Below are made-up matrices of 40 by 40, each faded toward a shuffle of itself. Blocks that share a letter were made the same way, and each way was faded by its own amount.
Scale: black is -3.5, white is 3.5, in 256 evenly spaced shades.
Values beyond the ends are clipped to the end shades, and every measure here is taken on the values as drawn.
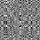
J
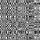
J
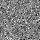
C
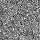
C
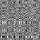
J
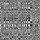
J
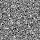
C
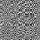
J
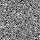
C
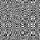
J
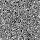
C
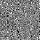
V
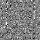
V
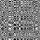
J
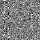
V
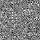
V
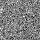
C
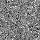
C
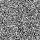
C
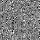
V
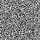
C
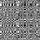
J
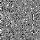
V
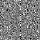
V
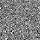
V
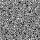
C
